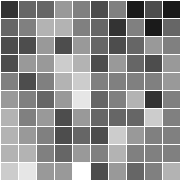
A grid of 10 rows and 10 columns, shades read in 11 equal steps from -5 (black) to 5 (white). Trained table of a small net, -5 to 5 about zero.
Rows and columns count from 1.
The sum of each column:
2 3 4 3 16 -12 1 -5 -7 -1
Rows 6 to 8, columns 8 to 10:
2 -3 0 / -1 3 0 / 1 0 0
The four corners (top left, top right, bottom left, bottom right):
-3 -4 3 2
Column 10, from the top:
-4 -1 0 1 1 0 0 0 0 2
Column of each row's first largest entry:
4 3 3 4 5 5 9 7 1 5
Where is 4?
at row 6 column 5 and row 10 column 2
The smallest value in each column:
-3 -2 -1 -2 -1 -2 -3 -4 -4 -4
